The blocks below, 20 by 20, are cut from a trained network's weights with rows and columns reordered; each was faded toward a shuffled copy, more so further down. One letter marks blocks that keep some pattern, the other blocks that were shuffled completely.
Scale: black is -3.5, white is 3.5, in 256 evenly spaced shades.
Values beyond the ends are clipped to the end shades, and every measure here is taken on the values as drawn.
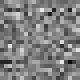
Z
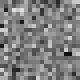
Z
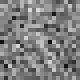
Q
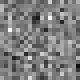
Z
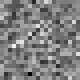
Q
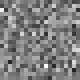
Z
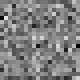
Q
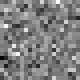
Q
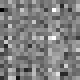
Z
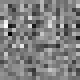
Z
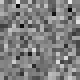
Q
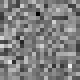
Z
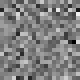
Z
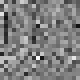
Z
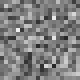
Z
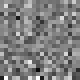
Z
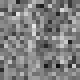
Z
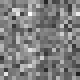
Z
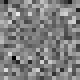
Q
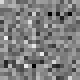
Q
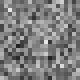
Q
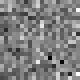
Q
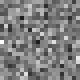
Q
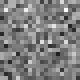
Q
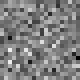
Q
